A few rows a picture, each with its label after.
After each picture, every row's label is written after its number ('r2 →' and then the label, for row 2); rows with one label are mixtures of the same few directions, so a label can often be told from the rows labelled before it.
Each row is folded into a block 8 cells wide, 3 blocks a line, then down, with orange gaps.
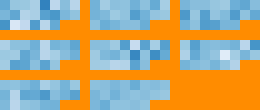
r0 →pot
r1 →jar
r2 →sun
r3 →pot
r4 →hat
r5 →jar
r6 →jar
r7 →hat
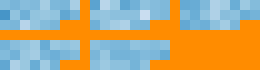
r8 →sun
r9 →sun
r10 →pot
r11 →pot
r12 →jar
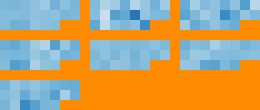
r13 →pot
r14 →jar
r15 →jar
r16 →pot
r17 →hat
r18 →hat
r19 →sun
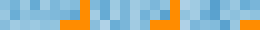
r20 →hat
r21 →hat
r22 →pot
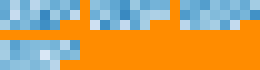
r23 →hat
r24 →pot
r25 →jar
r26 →jar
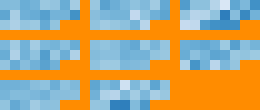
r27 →jar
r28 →jar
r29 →hat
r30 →hat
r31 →pot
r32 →pot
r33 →pot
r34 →hat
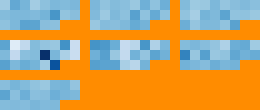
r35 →sun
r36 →hat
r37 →jar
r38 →jar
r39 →pot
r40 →sun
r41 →sun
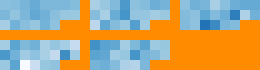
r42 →pot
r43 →pot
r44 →sun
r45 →sun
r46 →pot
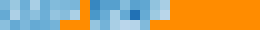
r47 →hat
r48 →pot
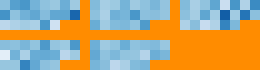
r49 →jar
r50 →jar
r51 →hat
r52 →sun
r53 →sun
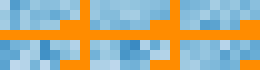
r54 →sun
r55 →pot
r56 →hat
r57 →pot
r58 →pot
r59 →hat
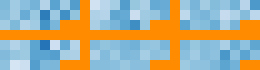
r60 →hat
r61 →pot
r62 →jar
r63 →pot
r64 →sun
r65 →hat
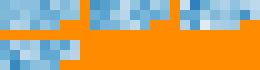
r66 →pot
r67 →pot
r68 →sun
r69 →jar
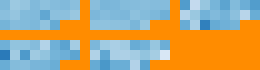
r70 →jar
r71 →jar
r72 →sun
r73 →sun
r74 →jar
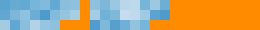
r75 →pot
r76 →pot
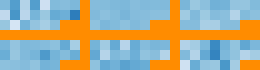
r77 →hat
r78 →pot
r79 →sun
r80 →jar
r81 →hat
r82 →pot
